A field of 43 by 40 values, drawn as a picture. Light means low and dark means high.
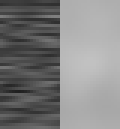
The table splits into one row of 2 panels. Panel 1,1: high, streaked across. Panel 1,2: low, smooth, faint in contrast.
